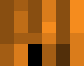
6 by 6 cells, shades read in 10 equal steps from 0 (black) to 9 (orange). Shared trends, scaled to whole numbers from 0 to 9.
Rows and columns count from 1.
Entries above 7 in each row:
2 2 2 2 2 2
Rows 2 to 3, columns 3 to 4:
5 8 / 5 9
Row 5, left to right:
6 8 0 6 3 8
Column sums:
32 42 21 45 26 51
